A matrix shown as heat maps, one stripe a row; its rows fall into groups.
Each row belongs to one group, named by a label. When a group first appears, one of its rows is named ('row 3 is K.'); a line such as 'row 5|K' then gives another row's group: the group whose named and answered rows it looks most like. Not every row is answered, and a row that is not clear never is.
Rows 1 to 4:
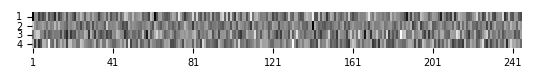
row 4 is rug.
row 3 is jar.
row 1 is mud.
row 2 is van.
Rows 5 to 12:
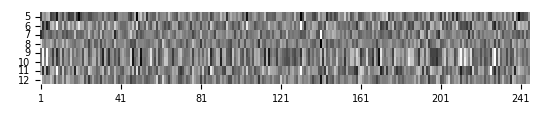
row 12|van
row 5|jar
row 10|jar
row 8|van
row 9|jar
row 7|mud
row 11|rug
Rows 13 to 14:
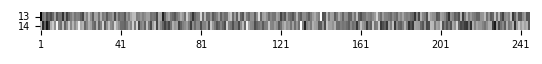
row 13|mud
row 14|rug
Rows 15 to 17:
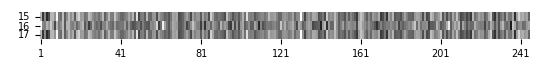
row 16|van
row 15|rug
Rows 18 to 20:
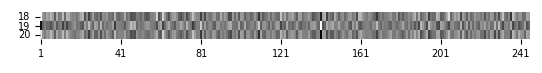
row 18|van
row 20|van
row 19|mud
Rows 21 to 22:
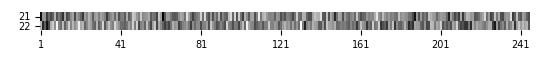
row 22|rug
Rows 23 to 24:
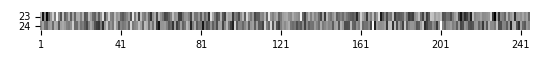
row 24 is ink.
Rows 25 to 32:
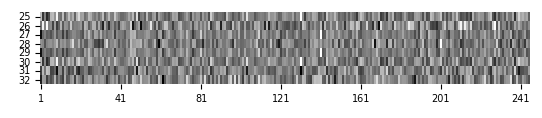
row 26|jar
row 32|mud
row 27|mud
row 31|jar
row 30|rug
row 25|rug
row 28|ink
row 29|mud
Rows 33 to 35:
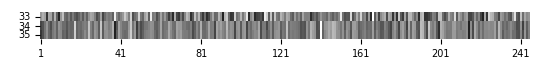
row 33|ink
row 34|mud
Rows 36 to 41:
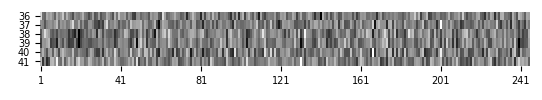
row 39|jar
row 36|van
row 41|rug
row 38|jar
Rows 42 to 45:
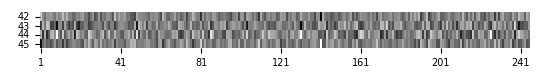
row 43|jar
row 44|rug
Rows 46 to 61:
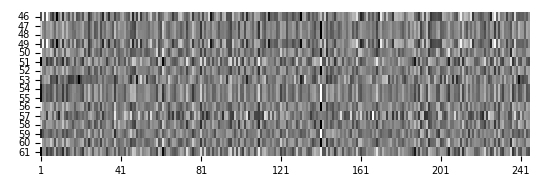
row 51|mud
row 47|van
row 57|ink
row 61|mud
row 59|mud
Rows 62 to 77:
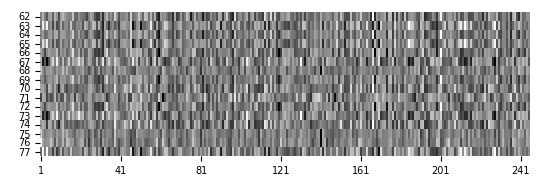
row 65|jar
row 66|ink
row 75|van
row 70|ink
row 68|van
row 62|ink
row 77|jar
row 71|mud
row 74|ink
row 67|rug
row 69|ink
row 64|ink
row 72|ink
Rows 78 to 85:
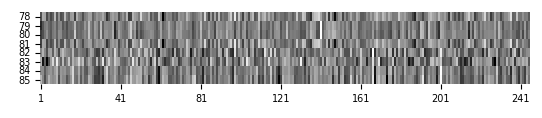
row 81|mud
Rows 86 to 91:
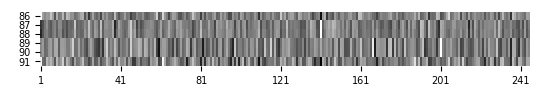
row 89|ink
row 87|mud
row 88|mud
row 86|van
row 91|van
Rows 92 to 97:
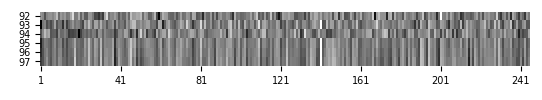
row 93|mud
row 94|jar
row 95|mud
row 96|mud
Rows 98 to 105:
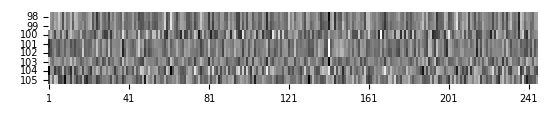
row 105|jar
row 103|van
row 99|van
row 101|mud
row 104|mud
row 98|van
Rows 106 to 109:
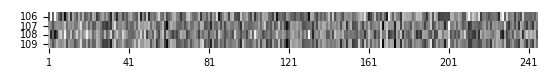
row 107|ink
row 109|ink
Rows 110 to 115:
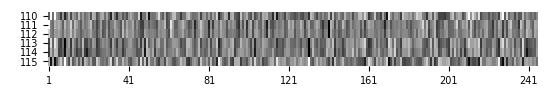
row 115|rug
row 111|van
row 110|jar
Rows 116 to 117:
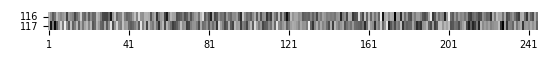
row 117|rug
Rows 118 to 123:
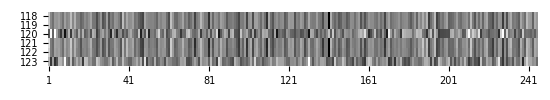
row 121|van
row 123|rug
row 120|jar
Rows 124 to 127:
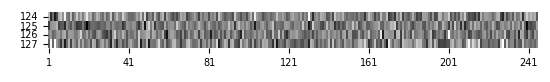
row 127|jar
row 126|ink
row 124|rug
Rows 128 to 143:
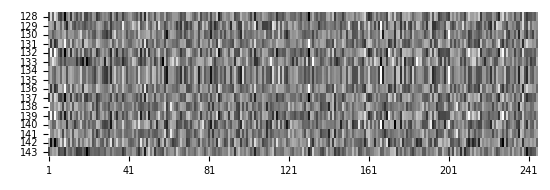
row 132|jar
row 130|ink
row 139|jar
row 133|jar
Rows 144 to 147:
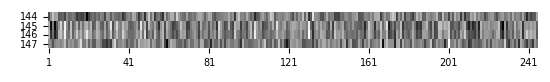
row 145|rug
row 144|jar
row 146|rug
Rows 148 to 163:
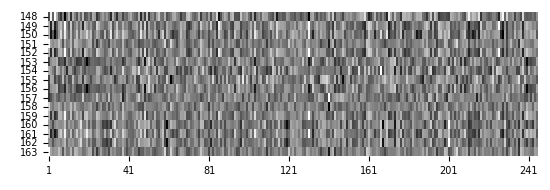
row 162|ink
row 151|van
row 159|rug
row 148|jar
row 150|rug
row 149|rug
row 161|rug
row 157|mud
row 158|van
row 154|ink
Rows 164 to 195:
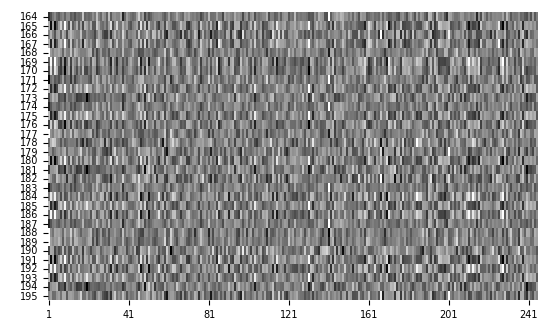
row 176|jar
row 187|mud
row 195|ink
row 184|jar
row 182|ink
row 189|van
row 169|jar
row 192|jar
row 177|van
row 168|van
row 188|van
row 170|jar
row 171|mud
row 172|rug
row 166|ink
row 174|mud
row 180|rug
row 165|rug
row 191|rug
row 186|jar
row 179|ink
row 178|jar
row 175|rug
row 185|rug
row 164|mud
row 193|rug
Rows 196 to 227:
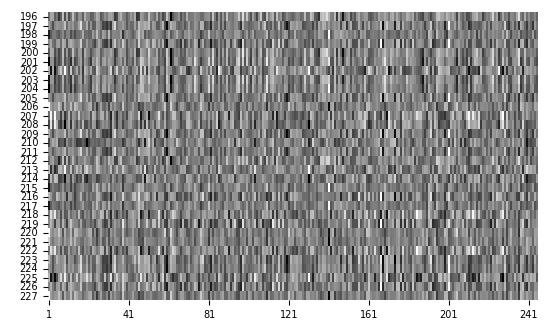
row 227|van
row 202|rug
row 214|jar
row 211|ink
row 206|van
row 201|mud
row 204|mud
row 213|rug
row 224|ink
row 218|jar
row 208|jar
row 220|van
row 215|mud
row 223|ink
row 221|van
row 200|mud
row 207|jar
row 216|ink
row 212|mud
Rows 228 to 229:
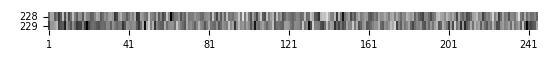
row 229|jar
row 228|mud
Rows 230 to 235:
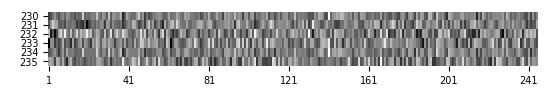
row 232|rug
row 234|mud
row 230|mud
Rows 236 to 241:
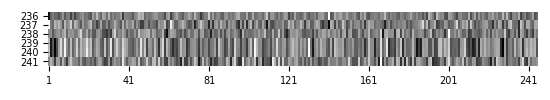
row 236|mud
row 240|rug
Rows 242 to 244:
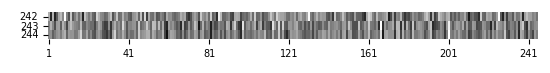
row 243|ink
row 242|rug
